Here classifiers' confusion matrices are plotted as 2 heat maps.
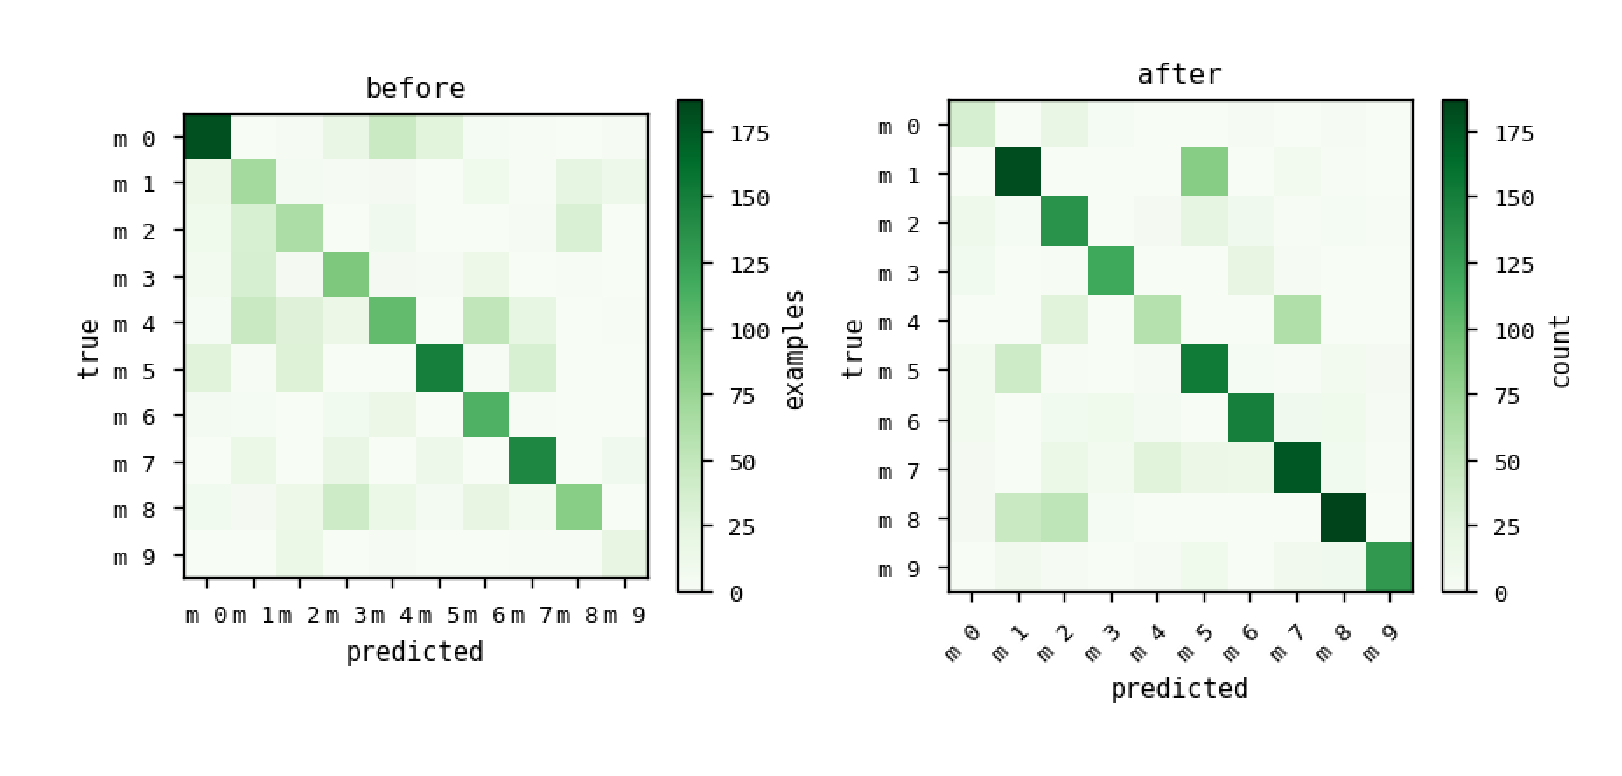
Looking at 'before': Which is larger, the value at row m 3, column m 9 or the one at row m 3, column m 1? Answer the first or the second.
the second
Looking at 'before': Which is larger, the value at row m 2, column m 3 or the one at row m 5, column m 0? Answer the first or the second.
the second
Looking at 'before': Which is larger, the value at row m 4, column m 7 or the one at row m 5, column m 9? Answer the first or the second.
the first
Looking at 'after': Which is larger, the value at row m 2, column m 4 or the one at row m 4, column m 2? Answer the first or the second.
the second
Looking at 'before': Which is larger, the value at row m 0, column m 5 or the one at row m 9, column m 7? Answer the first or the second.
the first
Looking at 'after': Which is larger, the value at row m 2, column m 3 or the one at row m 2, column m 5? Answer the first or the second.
the second
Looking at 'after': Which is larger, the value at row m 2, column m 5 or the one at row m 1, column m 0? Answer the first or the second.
the first
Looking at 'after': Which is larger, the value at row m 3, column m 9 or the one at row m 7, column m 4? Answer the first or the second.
the second
